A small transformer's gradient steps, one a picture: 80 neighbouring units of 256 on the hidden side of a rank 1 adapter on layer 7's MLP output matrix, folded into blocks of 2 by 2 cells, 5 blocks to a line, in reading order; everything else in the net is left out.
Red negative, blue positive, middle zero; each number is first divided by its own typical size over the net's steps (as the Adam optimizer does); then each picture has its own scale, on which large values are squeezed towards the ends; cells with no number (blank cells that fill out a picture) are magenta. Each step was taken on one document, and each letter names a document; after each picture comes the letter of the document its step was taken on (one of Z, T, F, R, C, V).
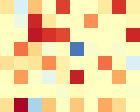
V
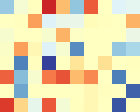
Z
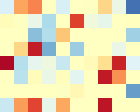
V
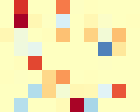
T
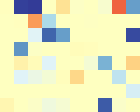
V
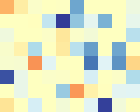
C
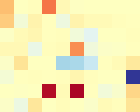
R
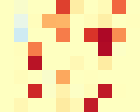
T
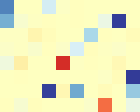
R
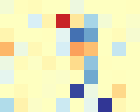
C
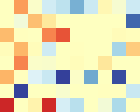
Z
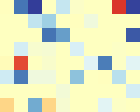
V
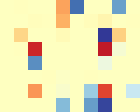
T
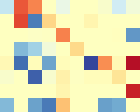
V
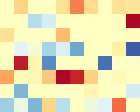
Z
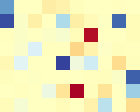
R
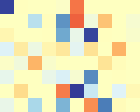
C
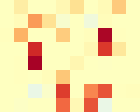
T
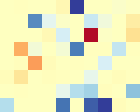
C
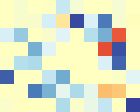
T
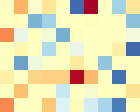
Z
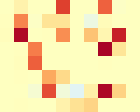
T
